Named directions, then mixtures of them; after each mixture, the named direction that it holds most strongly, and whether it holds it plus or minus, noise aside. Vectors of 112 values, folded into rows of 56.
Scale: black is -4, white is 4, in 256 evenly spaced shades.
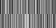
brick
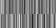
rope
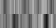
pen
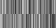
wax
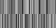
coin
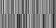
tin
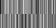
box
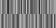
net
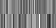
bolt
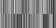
tin, plus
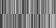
wax, minus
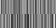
brick, minus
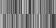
wax, plus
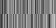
wax, minus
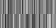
bolt, minus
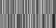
tin, plus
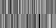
bolt, minus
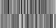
net, plus
